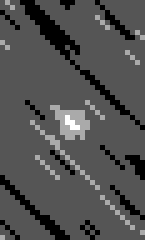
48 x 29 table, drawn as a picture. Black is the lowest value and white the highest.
Ninth with the highest average: centre. Average level on the scale: 30%. Grain: diagonal, down to the right. Mirror symmetry: none. Calmest part: middle left. Slope: none. Bumps: one, in the centre. Ninth with the lowest average: top middle.
